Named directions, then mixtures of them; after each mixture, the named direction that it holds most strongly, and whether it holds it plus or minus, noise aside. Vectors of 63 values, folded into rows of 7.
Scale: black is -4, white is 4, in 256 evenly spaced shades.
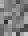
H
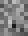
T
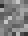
H, minus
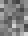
T, minus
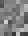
H, minus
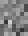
H, plus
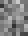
T, plus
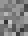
H, plus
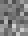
T, minus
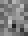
T, plus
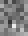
T, minus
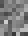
H, minus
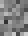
H, plus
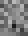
T, plus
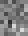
T, minus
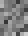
H, plus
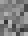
H, plus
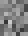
H, plus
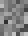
H, plus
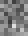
T, minus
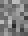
T, plus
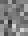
T, minus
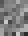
H, minus
